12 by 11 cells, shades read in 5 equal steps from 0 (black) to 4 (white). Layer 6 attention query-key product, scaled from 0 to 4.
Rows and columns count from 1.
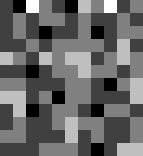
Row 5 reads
3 2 1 3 2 3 3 1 2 3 2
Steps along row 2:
up down up same down up down same up down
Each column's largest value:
3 3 4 3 2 3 3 2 4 3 3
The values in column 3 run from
0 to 4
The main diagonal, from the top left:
1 2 1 1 2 2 2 1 2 1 2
